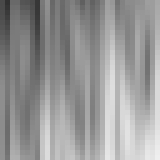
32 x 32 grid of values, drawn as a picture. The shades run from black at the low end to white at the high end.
The ninth with the lowest average is the top left. On average the colour sits 60% of the way up the scale. Streaks run downward. The ninth with the highest average is the bottom right. The field climbs toward the bottom right. The values follow a bell shape. Neither half mirrors the other.
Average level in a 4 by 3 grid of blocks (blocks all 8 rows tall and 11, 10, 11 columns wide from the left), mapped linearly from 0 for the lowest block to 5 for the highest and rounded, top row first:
012 | 123 | 224 | 235
